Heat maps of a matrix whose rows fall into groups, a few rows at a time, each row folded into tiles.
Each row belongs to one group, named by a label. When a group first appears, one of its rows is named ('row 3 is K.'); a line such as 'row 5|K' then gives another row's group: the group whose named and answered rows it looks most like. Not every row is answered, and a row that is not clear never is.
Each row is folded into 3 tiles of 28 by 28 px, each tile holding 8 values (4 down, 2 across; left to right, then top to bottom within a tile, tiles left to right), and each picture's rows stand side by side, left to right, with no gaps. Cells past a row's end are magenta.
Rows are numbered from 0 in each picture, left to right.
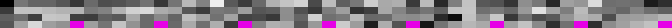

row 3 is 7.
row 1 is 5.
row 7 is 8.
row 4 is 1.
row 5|8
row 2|1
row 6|5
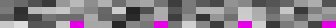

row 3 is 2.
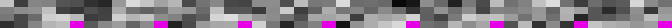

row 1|7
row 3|2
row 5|8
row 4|8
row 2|8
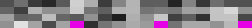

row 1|8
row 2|5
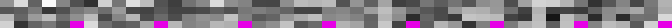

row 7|5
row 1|2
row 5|5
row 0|2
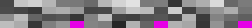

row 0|1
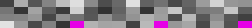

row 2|1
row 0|2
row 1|7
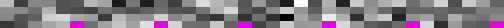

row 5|2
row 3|8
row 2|1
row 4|2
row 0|8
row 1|8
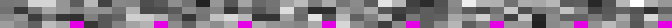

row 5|7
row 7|7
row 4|2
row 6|1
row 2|8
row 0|1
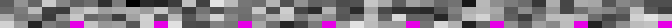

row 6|8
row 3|2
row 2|2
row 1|5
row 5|5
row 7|8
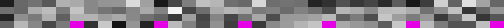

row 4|5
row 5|2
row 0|5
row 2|1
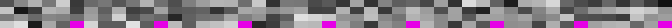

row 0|1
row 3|8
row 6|1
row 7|5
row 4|2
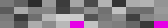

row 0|8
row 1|2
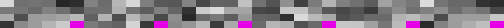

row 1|1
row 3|5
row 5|8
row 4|7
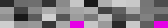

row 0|5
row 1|1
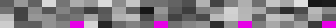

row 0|2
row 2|5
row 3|1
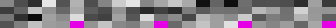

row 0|8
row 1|7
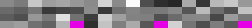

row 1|1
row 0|7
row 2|2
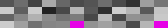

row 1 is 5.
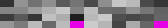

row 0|5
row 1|1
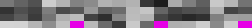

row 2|7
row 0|7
